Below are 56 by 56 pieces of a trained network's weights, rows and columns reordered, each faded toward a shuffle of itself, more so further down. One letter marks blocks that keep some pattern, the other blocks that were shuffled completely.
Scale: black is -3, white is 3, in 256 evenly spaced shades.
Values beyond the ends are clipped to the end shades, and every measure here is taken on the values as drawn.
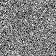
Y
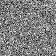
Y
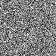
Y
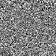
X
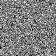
Y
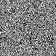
Y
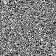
Y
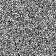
Y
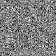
X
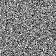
Y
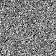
Y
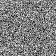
Y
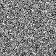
Y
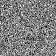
Y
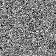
Y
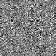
X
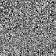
X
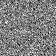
Y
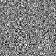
X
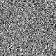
X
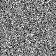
Y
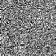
X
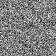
Y
